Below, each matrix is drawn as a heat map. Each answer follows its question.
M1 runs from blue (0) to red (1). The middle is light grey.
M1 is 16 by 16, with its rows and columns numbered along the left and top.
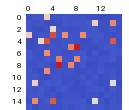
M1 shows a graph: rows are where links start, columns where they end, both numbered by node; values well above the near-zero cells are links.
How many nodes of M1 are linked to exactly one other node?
4
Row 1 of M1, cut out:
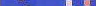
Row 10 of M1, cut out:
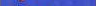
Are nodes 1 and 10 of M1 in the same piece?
no
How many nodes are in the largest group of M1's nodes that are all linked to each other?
3
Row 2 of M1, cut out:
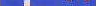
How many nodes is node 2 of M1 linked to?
1
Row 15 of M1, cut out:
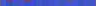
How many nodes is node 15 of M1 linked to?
0
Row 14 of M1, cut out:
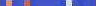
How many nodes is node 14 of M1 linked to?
3
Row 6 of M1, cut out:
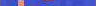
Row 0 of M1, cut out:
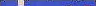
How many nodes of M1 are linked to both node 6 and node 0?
1
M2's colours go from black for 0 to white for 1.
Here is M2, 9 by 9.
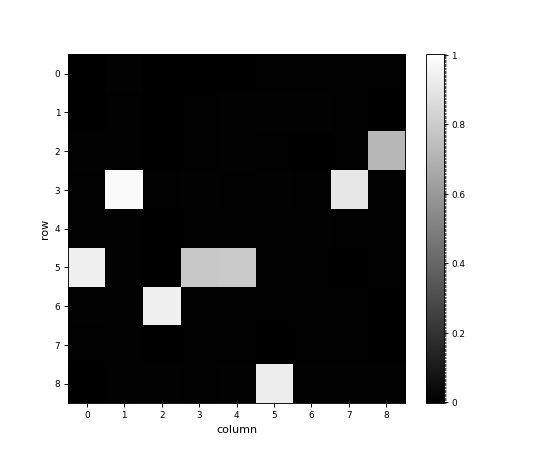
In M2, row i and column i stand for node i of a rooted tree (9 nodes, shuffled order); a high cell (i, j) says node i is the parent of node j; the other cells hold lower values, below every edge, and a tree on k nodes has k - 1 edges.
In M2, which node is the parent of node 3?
5
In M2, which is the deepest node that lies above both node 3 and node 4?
5
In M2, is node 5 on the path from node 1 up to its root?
yes
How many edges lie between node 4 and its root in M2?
4
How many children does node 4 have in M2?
0
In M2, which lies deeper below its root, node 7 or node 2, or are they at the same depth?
node 7
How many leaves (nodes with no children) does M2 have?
4
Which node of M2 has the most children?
5
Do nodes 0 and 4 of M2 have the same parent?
yes
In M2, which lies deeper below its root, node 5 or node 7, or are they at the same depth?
node 7
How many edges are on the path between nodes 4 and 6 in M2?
4
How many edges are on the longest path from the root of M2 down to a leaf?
5
